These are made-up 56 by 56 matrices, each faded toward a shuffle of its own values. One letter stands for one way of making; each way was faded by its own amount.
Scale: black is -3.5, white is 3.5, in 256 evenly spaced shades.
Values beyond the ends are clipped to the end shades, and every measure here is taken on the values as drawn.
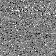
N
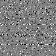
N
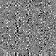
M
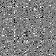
M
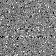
N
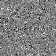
N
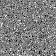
N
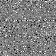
N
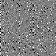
M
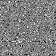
N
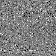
N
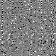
M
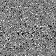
N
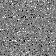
N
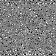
N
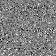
N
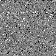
N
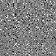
M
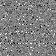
N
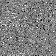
N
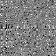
M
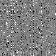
M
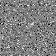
N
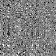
M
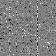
M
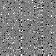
M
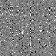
M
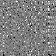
M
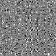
M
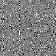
M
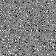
N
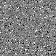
N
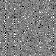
M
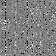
M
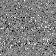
N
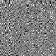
M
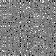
M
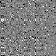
M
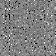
M
